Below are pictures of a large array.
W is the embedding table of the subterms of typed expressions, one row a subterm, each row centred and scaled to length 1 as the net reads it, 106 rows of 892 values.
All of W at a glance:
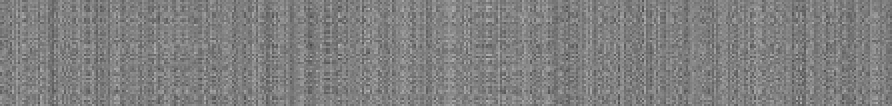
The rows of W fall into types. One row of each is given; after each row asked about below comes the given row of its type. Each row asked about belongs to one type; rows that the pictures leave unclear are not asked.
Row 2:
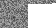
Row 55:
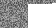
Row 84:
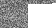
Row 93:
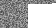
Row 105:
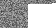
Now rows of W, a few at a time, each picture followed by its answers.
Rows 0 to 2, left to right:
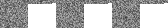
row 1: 84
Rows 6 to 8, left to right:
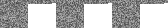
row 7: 55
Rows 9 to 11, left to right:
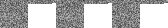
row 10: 84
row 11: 93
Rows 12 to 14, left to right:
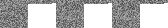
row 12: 105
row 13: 55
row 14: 84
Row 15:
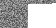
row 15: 105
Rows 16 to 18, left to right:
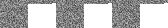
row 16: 2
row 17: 2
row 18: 2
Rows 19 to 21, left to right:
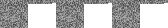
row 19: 55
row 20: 55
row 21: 84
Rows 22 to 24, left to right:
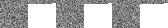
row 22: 2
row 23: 2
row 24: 93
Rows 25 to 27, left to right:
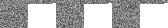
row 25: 105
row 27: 84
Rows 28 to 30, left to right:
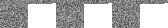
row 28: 105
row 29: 55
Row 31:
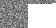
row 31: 2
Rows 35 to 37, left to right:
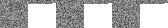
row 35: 105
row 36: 2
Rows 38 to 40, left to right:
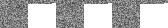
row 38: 84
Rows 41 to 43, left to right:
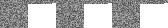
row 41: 55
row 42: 93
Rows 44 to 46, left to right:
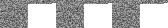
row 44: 105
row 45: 2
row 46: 105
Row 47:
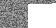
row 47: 105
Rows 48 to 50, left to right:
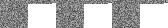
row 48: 105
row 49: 93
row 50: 93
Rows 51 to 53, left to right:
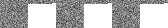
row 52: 105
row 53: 93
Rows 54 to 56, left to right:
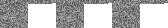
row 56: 2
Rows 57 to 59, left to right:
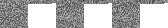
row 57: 105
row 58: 84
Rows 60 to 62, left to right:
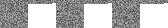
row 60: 84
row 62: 2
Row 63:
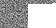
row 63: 84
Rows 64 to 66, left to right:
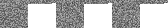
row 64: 105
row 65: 55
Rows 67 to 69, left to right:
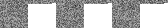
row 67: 84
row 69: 84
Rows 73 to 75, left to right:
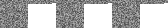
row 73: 93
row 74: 93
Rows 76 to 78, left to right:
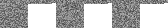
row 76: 105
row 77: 105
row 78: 2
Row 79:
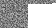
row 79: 84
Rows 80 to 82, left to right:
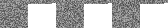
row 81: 105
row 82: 55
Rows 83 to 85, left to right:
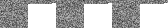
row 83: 105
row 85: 105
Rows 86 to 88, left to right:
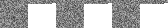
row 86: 2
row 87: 105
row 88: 2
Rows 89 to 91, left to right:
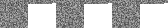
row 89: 55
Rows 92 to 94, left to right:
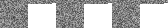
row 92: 2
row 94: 93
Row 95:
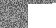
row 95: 55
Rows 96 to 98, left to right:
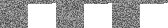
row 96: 105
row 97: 84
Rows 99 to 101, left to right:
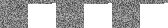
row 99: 84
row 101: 55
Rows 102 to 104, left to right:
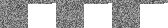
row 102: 84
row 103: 55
